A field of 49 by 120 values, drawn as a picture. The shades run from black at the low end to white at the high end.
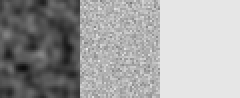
The table splits into one row of 3 panels. Panel 1,1: low, blotchy. Panel 1,2: high, fine-grained. Panel 1,3: very high, flat.
